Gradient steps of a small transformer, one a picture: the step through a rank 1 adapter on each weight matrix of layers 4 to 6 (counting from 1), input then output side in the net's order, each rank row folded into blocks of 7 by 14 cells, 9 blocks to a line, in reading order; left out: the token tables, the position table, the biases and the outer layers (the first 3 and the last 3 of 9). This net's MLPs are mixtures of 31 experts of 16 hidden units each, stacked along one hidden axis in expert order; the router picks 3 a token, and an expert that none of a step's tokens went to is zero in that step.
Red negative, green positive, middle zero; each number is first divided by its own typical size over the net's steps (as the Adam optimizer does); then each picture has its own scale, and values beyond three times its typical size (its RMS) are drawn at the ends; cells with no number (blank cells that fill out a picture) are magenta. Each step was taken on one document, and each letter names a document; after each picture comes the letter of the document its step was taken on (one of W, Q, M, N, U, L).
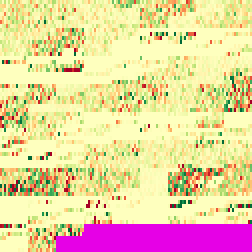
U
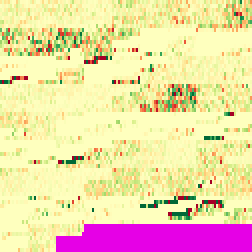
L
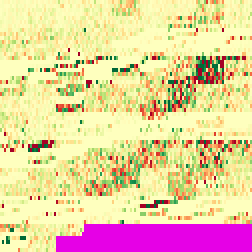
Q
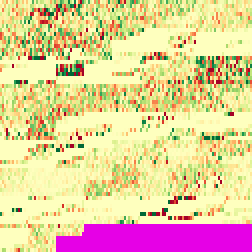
Q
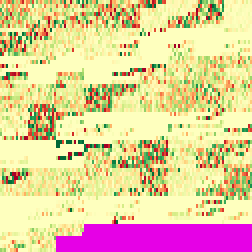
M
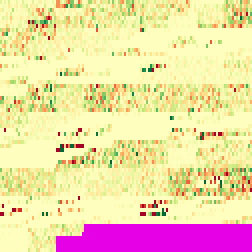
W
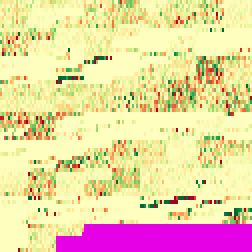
L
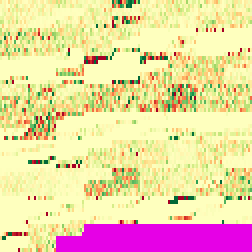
L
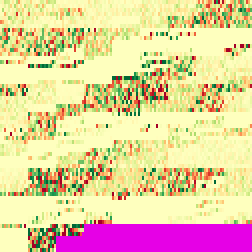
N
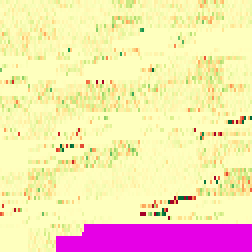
W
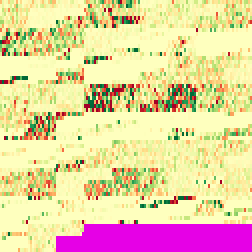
L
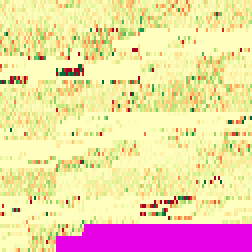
W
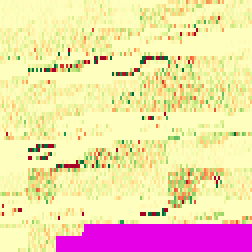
Q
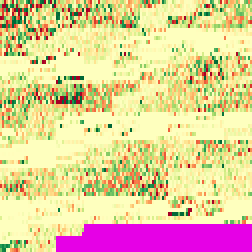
M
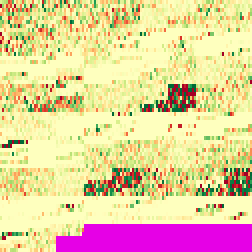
M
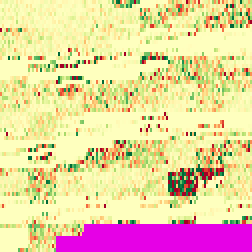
Q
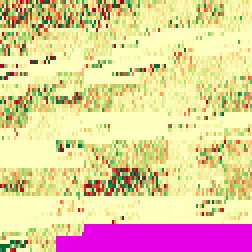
M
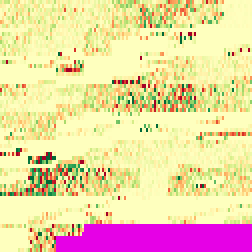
U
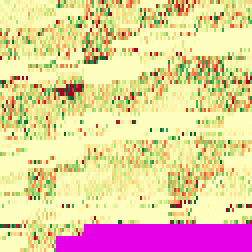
Q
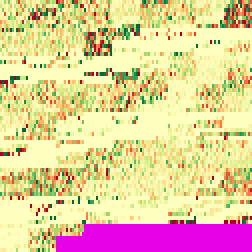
N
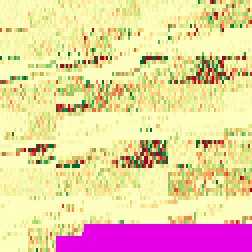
Q
